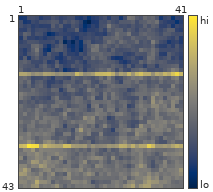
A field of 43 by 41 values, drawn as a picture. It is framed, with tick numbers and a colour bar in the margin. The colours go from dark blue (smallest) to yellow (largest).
Streaks run across, left to right. Rows 15 and 33 stand out from the rest. Values rise toward the bottom.
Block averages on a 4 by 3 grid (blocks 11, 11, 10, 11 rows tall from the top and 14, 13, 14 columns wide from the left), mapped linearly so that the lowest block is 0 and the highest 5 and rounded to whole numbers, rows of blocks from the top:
011
223
333
545
